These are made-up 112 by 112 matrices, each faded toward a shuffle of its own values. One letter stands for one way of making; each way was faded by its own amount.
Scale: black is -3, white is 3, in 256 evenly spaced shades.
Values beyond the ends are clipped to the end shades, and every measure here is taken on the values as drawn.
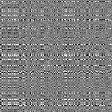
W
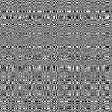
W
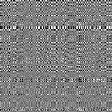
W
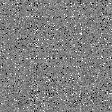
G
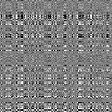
W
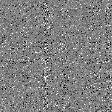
G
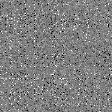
G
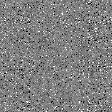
G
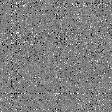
G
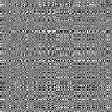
W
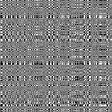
W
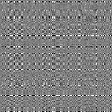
W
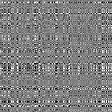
W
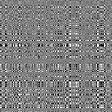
W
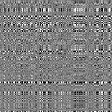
W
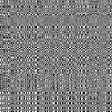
W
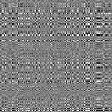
W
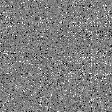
G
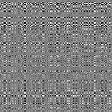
W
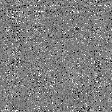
G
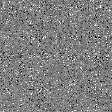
G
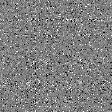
G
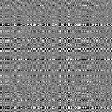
W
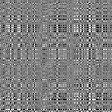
W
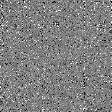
G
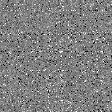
G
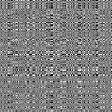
W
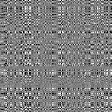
W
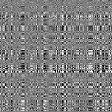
W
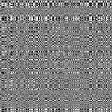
W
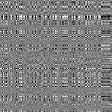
W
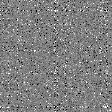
G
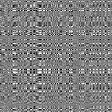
W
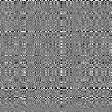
W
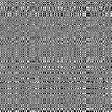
W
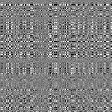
W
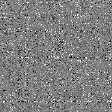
G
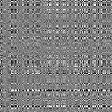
W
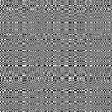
W
